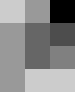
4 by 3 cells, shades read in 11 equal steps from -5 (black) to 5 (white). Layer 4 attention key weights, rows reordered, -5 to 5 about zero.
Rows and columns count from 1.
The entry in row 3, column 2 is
-1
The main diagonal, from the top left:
3 -1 0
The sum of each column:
6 2 -4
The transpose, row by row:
3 1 1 1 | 1 -1 -1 3 | -5 -2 0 3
